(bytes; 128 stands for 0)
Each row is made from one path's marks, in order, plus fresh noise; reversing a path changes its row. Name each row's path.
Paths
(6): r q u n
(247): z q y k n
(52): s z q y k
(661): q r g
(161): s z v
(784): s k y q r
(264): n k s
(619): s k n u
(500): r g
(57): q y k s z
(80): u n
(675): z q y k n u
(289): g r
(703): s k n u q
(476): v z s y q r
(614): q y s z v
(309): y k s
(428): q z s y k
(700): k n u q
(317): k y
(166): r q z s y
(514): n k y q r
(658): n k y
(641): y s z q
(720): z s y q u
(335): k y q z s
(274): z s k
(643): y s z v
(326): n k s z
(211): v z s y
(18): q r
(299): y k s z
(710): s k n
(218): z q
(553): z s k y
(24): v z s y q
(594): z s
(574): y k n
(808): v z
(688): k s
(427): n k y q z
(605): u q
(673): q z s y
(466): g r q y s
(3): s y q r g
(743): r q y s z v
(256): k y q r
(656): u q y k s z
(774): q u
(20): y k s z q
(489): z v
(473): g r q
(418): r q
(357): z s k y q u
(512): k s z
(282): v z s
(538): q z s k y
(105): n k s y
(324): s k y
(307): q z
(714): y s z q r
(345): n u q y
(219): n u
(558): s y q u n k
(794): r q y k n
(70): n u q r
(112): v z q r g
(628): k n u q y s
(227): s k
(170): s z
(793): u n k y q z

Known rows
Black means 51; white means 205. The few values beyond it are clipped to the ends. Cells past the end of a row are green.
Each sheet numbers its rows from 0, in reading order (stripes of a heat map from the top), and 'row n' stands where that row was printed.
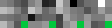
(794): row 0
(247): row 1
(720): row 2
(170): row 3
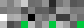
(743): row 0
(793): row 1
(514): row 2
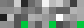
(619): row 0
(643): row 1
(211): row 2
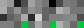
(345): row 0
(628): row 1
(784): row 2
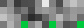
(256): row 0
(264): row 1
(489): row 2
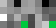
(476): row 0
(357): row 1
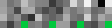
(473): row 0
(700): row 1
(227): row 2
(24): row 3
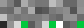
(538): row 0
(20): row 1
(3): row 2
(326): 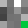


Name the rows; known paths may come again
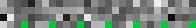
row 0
(558)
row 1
(309)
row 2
(18)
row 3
(335)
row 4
(20)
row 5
(643)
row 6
(574)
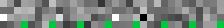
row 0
(211)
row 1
(641)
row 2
(808)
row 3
(774)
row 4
(166)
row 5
(703)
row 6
(219)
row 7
(274)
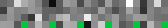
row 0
(227)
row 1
(628)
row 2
(317)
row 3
(538)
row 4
(170)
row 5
(688)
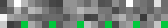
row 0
(161)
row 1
(794)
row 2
(594)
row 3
(514)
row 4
(512)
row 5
(299)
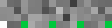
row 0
(3)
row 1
(52)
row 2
(714)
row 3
(466)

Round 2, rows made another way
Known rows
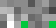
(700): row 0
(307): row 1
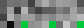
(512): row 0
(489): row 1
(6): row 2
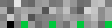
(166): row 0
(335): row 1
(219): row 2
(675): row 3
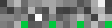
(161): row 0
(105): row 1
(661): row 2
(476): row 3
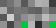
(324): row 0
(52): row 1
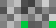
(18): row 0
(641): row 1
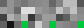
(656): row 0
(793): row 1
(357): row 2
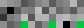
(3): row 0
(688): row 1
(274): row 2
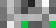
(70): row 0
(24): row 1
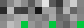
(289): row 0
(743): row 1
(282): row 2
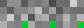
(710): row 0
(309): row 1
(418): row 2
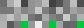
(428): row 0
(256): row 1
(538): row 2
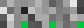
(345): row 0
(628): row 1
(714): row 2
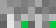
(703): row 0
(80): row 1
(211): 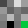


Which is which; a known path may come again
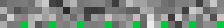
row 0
(317)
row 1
(428)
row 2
(643)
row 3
(500)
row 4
(218)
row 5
(703)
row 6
(326)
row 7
(20)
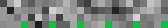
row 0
(614)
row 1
(299)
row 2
(628)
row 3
(489)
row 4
(112)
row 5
(774)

